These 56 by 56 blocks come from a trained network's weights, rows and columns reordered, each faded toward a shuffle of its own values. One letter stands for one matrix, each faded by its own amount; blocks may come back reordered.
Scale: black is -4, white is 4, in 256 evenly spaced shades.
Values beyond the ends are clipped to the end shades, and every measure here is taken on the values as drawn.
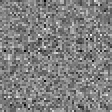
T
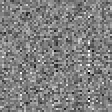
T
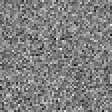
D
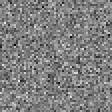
D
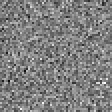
D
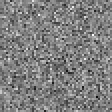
D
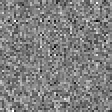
T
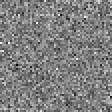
D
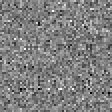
T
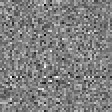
T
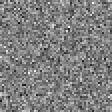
D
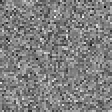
D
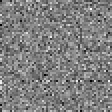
T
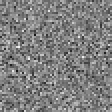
D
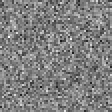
D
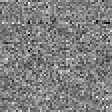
T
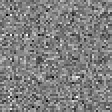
T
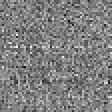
T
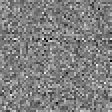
T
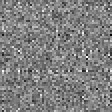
T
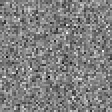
D
